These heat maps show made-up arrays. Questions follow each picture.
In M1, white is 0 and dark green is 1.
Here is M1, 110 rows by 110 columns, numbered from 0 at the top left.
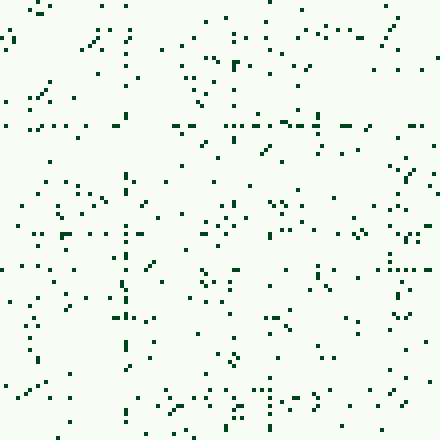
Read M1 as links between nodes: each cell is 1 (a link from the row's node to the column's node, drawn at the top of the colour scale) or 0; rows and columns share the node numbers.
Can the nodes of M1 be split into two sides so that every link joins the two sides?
no
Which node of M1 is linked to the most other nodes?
node 31
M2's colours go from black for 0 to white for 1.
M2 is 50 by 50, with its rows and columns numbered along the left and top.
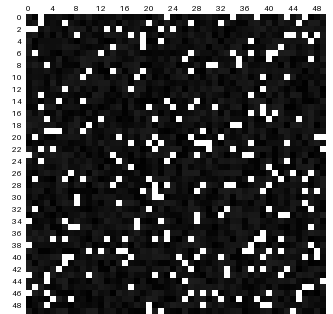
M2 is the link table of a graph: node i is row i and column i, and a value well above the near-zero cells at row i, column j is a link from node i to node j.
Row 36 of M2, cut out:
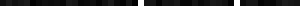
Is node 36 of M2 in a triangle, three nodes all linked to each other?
no
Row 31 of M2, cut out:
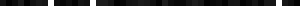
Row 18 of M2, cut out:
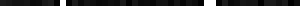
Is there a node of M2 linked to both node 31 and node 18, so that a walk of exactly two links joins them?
no
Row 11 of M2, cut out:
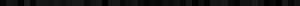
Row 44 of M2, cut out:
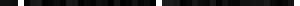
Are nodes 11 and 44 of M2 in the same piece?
no
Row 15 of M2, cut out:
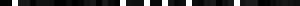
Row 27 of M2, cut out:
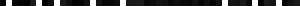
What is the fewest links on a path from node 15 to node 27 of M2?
1
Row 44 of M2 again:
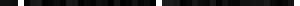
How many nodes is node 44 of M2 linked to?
3
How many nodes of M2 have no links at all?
1
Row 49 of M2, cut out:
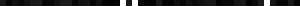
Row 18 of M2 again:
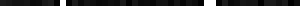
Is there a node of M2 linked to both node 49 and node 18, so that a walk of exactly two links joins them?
no
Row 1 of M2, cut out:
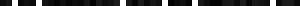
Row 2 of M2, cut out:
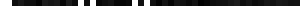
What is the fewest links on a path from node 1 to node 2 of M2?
1
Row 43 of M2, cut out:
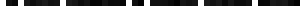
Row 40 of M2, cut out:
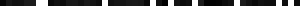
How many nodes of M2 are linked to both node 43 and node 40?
0
